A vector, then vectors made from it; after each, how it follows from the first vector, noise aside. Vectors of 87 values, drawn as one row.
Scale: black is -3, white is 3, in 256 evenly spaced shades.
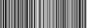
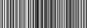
negated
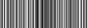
negated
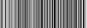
wrapped around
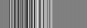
partly zeroed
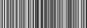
negated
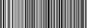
wrapped around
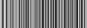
wrapped around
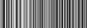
wrapped around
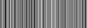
partly zeroed
